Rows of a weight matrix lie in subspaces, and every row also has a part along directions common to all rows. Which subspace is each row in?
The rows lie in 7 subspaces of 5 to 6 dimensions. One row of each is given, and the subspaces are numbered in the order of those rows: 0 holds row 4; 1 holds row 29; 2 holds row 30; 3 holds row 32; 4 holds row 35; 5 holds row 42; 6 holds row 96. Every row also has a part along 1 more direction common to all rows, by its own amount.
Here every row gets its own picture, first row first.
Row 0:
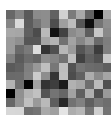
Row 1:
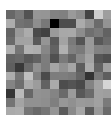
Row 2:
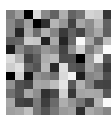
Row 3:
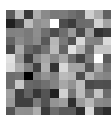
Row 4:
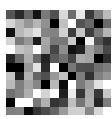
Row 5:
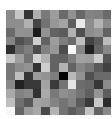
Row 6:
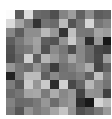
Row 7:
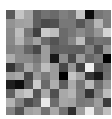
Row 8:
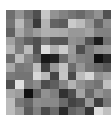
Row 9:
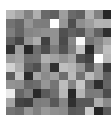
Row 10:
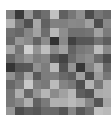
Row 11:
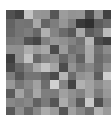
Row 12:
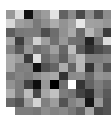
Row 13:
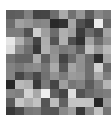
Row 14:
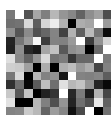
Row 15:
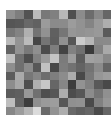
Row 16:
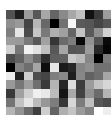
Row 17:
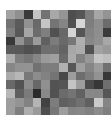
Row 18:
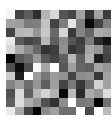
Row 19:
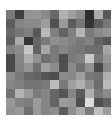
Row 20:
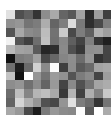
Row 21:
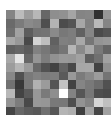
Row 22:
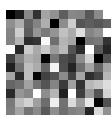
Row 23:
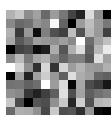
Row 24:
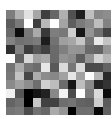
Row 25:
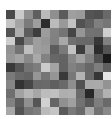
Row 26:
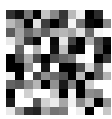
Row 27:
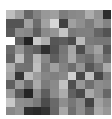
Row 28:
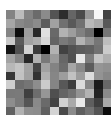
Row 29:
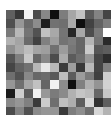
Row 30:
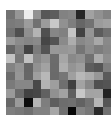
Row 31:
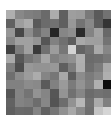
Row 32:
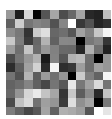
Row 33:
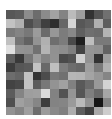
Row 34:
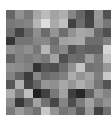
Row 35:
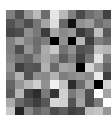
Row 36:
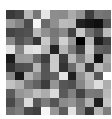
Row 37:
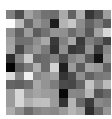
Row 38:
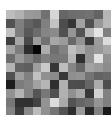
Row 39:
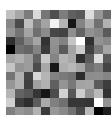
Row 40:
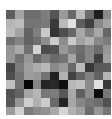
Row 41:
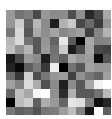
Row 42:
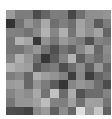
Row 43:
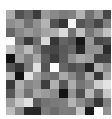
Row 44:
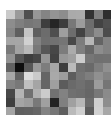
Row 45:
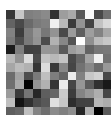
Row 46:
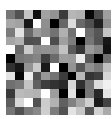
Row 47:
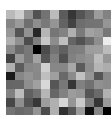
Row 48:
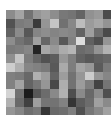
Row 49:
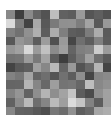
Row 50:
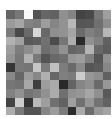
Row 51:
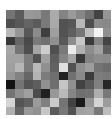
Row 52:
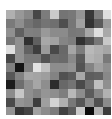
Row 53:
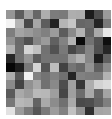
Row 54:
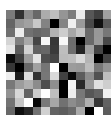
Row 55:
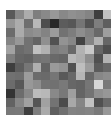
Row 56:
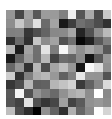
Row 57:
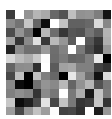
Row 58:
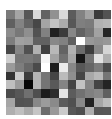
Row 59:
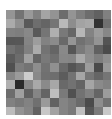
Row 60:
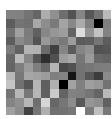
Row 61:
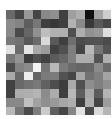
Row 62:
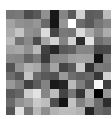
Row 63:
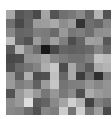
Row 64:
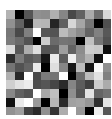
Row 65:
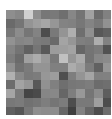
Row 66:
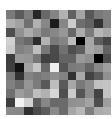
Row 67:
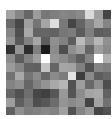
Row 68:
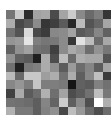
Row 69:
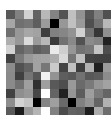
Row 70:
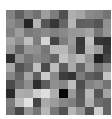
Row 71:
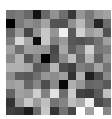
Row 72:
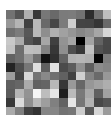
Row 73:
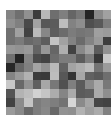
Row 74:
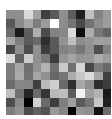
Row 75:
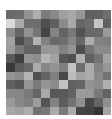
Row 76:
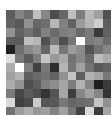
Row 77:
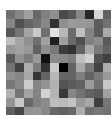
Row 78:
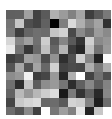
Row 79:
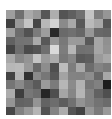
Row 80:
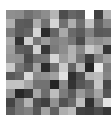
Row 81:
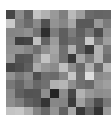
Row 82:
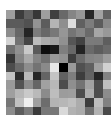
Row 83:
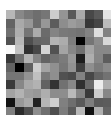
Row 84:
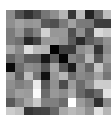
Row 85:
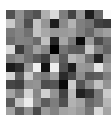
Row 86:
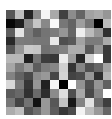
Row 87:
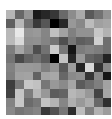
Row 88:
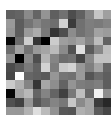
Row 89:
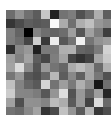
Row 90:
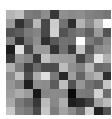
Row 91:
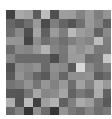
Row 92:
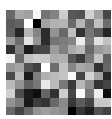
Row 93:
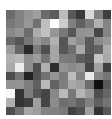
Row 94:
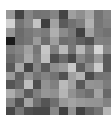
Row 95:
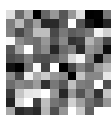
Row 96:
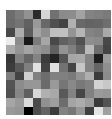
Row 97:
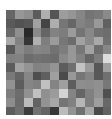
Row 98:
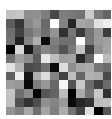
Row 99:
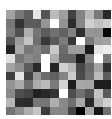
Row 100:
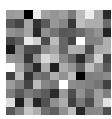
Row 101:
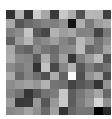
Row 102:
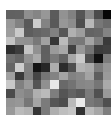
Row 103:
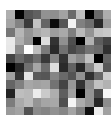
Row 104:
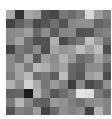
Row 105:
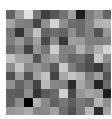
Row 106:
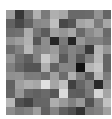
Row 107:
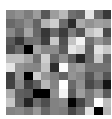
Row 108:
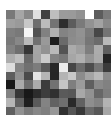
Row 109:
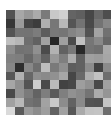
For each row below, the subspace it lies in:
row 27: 6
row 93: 3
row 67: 6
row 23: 0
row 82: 6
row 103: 4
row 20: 6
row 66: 0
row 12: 1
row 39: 5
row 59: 5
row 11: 1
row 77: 4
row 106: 4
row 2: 2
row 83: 0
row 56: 4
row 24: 2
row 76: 0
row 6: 5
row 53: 5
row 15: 4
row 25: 1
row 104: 1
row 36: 1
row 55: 6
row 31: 3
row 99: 4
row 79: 3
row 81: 5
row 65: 2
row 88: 6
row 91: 6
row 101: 3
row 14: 1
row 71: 5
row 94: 4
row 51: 0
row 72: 2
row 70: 2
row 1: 3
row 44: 3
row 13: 5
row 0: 4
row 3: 5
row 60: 5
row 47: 0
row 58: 4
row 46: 2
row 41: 0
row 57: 1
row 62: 4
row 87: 1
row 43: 6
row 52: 0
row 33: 5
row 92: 2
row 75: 5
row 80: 1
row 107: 0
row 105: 2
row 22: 3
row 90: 3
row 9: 3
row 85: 1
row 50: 2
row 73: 6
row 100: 2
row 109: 4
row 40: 4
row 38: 0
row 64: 1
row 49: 4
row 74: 2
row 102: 0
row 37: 5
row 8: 6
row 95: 3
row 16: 0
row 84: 2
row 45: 3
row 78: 5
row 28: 0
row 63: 6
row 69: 2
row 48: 6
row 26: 3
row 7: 1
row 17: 1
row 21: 6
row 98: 3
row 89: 6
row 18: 6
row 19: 1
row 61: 0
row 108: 6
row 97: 6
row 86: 5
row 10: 4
